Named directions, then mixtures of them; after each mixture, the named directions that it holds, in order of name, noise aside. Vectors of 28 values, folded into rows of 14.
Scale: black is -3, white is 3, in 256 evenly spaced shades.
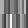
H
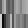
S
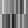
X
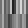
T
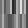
T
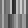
T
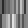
X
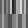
T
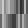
S, X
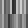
T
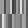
S, T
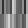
T, X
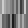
X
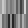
X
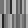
S, T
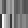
S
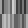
S, T
